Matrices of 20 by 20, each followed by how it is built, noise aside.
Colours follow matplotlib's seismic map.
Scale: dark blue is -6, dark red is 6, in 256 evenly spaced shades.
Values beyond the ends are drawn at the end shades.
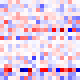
uneven rows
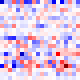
uneven rows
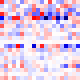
uneven rows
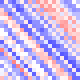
Toeplitz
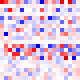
uneven rows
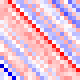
Toeplitz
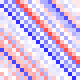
Toeplitz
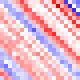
Toeplitz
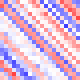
Toeplitz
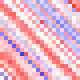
Toeplitz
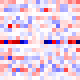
uneven rows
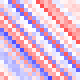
Toeplitz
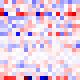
uneven rows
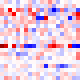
uneven rows
